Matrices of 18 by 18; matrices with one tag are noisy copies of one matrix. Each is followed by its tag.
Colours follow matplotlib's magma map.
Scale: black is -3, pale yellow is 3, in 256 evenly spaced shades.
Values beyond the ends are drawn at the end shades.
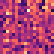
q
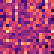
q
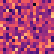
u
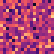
u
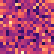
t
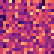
q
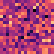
t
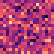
t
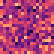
t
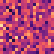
u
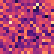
t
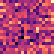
t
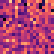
q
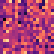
q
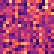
q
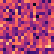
u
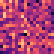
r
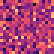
u
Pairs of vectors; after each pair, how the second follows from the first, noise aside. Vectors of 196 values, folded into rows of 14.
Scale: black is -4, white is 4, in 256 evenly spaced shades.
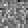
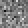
wrapped around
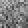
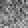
reversed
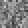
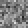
wrapped around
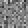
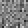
reversed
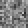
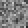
wrapped around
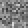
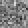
reversed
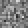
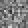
reversed
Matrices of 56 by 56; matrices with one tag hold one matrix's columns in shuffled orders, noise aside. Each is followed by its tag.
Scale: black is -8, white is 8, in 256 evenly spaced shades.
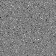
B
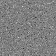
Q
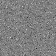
Q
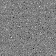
Q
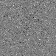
B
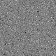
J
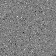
J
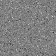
J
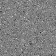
J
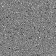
Q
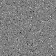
J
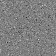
B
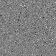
B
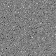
Q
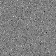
J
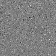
B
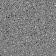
B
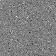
J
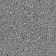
Q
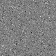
J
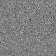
B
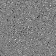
B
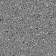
B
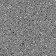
J
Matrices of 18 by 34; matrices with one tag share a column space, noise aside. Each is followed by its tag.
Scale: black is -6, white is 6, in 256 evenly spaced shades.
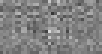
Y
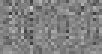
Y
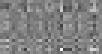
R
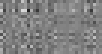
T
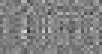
Y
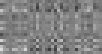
R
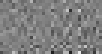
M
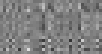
R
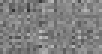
T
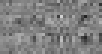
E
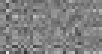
M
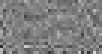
M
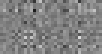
T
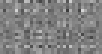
T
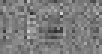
Y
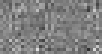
R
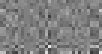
M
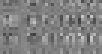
E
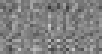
R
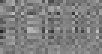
Y
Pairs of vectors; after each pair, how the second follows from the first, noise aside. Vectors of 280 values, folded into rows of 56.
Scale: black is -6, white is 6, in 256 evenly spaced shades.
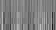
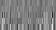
sign-scrambled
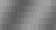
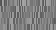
sign-scrambled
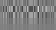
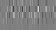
partly zeroed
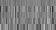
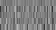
sign-scrambled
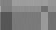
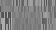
sign-scrambled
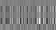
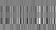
copied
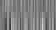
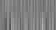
shrunk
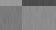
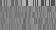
sign-scrambled
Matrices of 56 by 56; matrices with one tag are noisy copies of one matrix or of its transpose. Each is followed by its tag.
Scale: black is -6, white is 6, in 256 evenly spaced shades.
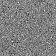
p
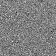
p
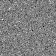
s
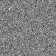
s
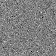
p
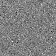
p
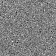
p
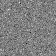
s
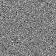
p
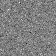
s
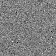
p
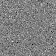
p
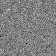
s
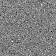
p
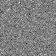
s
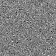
p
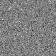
s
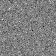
s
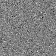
p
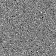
p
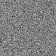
p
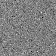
p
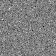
s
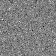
s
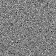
p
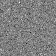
s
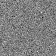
p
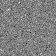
s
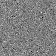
p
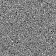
p
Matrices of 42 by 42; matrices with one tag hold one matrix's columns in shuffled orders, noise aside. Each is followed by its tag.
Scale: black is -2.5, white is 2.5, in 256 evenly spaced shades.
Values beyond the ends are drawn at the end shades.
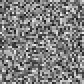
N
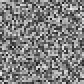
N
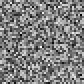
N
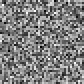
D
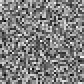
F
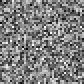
D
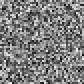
N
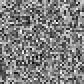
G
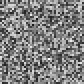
G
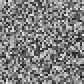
F
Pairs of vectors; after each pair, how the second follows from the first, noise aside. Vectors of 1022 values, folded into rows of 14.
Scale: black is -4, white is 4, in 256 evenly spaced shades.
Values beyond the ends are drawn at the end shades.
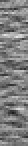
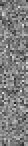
shuffled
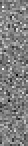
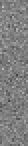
shrunk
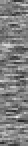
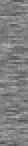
shrunk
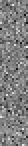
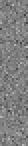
shrunk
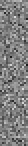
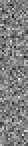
shuffled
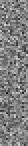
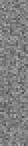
shrunk
